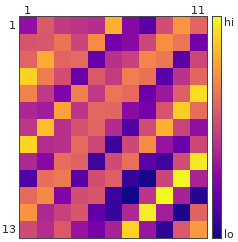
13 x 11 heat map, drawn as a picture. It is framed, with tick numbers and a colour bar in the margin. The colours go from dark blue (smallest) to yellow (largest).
The halves do not mirror each other. The bottom right is the roughest part. The ninth with the lowest average is the bottom middle. The top left is the calmest part.
